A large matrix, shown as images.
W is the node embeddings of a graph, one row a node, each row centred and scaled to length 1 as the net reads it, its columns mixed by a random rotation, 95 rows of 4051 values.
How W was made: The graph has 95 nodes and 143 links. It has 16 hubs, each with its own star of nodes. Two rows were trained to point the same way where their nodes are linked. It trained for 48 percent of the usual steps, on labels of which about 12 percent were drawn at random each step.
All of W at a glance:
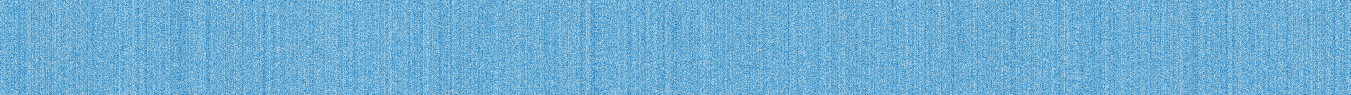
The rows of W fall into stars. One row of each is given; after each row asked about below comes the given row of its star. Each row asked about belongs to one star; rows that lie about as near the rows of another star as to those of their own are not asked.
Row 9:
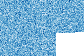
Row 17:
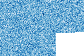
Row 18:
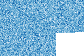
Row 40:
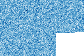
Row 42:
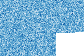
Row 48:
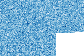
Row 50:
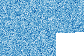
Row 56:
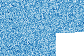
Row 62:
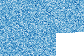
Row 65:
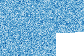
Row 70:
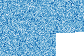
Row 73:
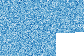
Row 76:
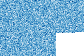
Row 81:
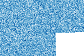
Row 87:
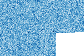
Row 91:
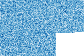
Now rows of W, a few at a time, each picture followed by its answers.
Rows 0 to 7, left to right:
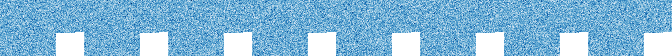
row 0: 50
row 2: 18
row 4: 9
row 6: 17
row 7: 73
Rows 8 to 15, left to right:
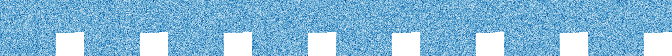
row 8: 40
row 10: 17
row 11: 76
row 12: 73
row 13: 65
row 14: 81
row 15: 65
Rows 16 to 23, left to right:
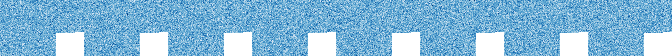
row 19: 17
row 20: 40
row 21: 56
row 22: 91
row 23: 56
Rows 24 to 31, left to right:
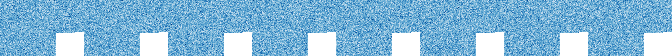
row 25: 40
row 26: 87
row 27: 91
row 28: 48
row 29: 40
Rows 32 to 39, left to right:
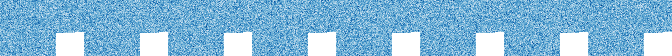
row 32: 48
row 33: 62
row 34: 65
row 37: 65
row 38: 18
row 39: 91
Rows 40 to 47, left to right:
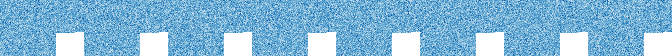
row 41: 70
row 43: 70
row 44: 42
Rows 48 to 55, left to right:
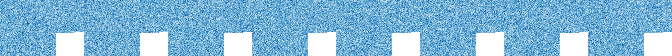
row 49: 62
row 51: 40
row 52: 17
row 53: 70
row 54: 17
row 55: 9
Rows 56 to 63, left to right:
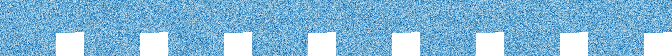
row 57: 73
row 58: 87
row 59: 76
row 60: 73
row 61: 65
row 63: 62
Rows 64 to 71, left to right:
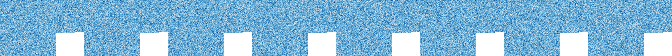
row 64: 91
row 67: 87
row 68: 42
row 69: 50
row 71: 87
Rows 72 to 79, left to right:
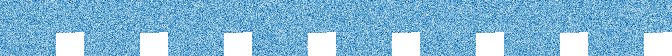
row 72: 76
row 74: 50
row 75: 56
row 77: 70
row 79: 48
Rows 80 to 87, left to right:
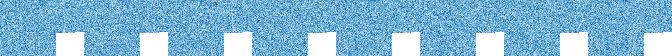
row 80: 91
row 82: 91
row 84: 73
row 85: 70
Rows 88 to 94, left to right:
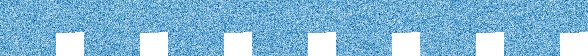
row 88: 76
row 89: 9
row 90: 65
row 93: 73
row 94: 17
